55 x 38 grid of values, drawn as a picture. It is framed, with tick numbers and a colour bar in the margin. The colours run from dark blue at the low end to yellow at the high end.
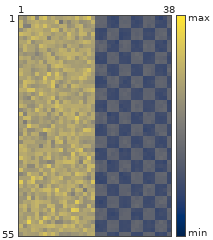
The table splits into one row of 2 panels. Panel 1,1: high, fine-grained. Panel 1,2: low, checkered.
